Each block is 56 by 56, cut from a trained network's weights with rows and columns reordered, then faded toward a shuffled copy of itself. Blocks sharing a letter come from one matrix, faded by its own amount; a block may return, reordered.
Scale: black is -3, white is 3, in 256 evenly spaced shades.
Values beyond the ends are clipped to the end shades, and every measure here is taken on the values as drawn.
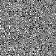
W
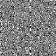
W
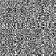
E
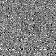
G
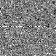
G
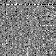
W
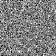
G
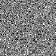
W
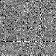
W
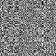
E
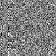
E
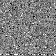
G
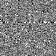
G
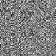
E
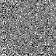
W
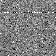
G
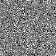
W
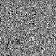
W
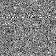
G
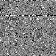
W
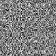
E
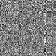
E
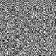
E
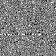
G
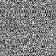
E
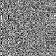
E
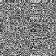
E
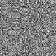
E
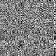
E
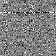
W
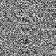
E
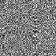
E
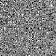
W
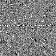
G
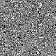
W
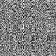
E
